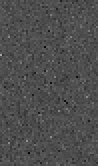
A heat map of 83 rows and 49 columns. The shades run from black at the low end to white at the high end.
Neither half mirrors the other. A few values lie far out on both sides of the bulk. Overall the values sit about 30% of the way up the scale. The grain is fine, like static. No row or column stands out. No overall slope runs across the table. There is no seam.
